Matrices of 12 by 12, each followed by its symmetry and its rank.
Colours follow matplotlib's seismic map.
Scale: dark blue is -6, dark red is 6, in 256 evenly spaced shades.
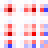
symmetric, rank one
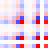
symmetric, rank one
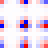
symmetric, rank one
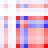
symmetric, rank one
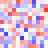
neither, full rank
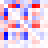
antisymmetric, rank two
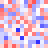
neither, full rank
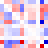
antisymmetric, rank two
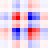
symmetric, rank one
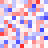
neither, full rank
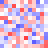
neither, full rank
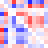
antisymmetric, rank two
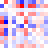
antisymmetric, rank two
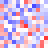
neither, full rank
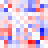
antisymmetric, rank two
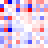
antisymmetric, rank two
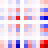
symmetric, rank one
